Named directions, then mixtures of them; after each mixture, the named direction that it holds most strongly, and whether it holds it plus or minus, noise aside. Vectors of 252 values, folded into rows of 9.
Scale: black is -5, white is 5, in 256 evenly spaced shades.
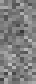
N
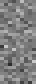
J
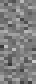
J, plus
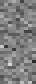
J, minus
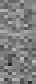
J, plus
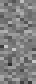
J, plus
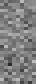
J, plus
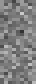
N, plus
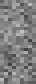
N, minus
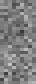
N, plus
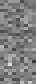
J, minus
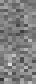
N, plus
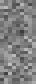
N, plus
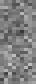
N, plus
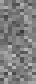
N, plus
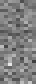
J, minus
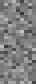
J, minus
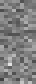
J, minus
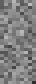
N, minus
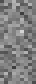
N, minus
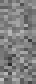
N, minus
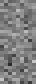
J, plus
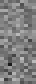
N, minus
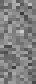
N, minus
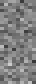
J, minus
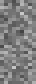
N, plus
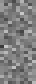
J, plus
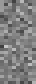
J, plus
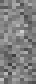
N, minus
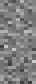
J, plus
